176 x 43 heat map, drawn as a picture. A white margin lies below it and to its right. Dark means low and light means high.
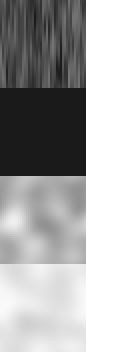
It is made of 4 by 1 panels. Panel 1,1: low, streaked downward. Panel 2,1: very low, flat. Panel 3,1: high, smooth. Panel 4,1: very high, smooth, faint in contrast.
